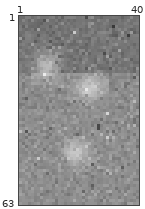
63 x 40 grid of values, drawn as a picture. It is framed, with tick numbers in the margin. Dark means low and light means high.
Three bumps rise from the field. There are no regular stripes. The bottom part is higher, past a seam about 30% of the way down.
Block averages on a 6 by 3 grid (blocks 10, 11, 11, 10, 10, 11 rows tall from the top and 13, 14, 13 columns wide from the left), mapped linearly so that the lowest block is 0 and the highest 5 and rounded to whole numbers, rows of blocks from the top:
000
311
353
333
353
333
